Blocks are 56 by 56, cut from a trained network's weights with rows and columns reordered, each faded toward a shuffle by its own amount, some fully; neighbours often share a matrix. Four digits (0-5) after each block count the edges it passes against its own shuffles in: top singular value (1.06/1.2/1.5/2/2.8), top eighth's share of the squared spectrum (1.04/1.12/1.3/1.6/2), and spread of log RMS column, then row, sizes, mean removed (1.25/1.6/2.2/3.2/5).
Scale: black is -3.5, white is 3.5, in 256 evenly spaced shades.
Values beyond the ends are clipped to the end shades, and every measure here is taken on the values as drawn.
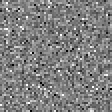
0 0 0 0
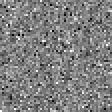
2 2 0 0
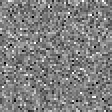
2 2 0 0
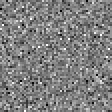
0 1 0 0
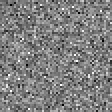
0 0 0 0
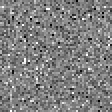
2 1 0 0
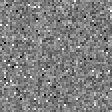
0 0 0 0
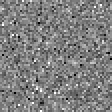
0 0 0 0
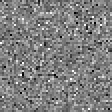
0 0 0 0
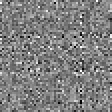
3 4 2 2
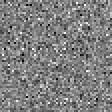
2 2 1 1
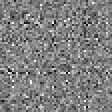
3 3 2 2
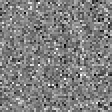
3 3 1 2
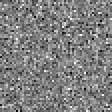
1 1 0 0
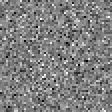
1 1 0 0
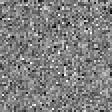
2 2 0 0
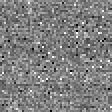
2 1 0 0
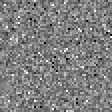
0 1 0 0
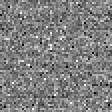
1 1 0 0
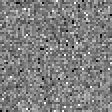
0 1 0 0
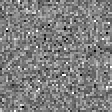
0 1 0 0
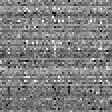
4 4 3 2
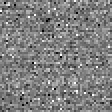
2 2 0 0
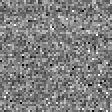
1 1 0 0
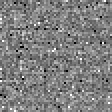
1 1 0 0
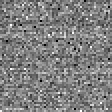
2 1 0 0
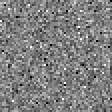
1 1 0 0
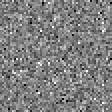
1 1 0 1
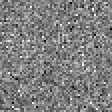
2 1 0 0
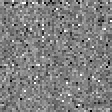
2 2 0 1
